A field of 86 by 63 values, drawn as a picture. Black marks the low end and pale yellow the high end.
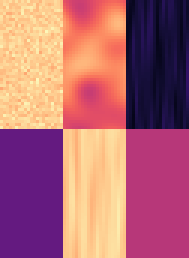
It is made of 2 by 3 panels. Panel 1,1: very high, fine-grained, faint in contrast. Panel 1,2: high, smooth. Panel 1,3: very low, streaked downward, faint in contrast. Panel 2,1: low, flat. Panel 2,2: very high, streaked downward, faint in contrast. Panel 2,3: middling, flat.
